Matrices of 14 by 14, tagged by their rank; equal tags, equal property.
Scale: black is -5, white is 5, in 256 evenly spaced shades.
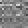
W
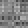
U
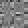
W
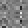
U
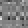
U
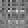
U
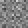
W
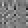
W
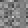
U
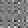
U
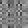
U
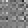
U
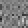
W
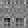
U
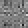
W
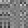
U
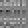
U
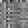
W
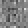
W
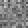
W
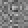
W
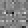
W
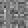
W
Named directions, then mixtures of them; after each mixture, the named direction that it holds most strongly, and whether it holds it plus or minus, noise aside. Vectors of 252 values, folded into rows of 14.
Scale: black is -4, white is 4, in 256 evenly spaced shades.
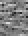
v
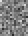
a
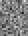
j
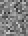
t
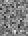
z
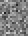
t, plus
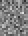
j, minus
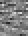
v, minus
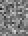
z, plus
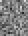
j, plus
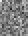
j, plus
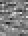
v, minus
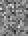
z, minus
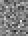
z, minus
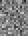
j, minus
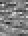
v, minus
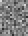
a, plus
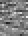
v, minus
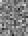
a, plus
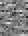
v, plus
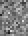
t, minus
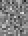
j, minus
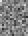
a, plus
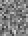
z, plus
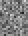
j, plus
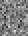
z, plus
